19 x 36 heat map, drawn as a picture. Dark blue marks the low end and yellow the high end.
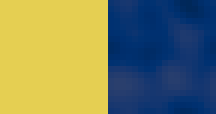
It is made of 1 by 2 panels. Panel 1,1: very high, flat. Panel 1,2: very low, blotchy, faint in contrast.
